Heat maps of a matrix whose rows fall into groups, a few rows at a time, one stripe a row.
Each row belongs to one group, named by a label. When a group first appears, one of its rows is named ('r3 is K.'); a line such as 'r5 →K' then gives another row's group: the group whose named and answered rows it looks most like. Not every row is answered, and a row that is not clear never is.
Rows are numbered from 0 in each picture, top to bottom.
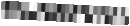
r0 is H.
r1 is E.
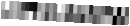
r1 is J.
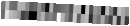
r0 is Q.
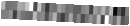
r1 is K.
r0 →J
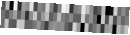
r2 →Q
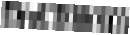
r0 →H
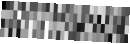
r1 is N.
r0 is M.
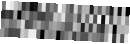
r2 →Q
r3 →H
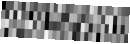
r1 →K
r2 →J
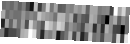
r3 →H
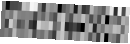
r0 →H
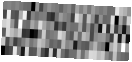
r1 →Q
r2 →N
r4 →E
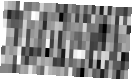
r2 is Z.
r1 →H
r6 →N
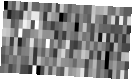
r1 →H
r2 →Z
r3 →N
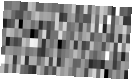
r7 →E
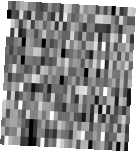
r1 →M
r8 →H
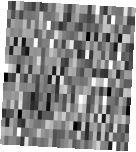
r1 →K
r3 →Q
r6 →K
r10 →E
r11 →E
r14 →N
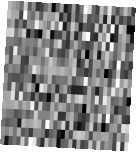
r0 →E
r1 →N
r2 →K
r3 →E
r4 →K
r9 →J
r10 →E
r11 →J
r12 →K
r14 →E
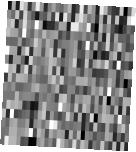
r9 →K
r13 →Q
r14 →J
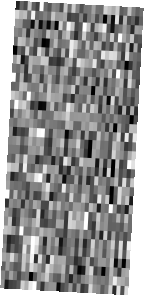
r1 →N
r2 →Z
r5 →M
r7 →K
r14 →H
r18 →N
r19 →H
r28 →J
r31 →H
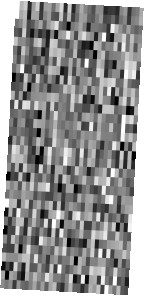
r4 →J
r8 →M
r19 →M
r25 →M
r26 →J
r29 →M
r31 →K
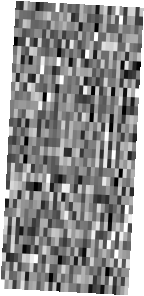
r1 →K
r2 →J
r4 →M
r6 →K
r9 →Q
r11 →J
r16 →K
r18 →Q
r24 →E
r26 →K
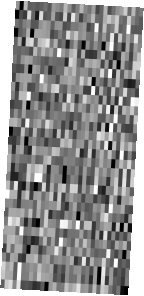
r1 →M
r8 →J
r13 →N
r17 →E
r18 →H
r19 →H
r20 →Z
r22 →K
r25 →N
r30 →N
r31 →E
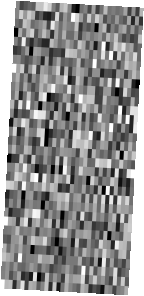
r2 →J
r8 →K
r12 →H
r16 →Q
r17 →M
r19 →J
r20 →N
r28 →N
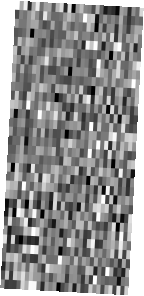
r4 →E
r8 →E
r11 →N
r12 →K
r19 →J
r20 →N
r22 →M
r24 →Q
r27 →H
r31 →H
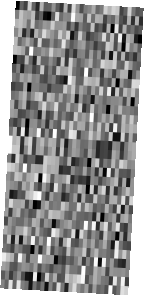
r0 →M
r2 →N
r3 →K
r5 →N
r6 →M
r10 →J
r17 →J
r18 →N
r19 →J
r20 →Q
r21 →H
